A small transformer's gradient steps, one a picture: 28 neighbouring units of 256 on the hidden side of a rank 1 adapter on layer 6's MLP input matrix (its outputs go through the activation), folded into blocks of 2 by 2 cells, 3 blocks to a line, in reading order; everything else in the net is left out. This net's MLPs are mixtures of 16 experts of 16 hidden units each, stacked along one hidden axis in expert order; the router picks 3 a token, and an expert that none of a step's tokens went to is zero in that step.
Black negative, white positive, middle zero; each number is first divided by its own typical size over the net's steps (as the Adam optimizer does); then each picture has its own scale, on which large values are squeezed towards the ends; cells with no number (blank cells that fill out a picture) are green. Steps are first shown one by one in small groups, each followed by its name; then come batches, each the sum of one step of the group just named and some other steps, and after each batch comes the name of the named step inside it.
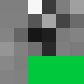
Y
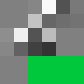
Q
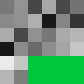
Q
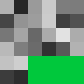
Q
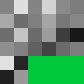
Q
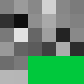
Q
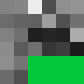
Y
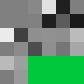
Q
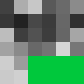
Y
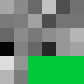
Q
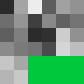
Y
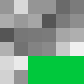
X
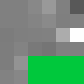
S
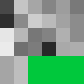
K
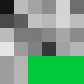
K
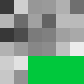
X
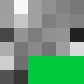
X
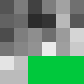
S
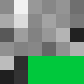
S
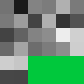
S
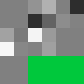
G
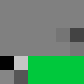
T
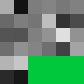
T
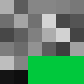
G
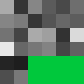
G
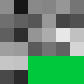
G
